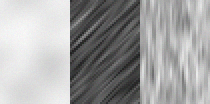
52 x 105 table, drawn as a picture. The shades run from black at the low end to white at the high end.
The table splits into one row of 3 panels. Panel 1,1: very high, smooth, faint in contrast. Panel 1,2: low, slanting up to the right. Panel 1,3: high, streaked downward.
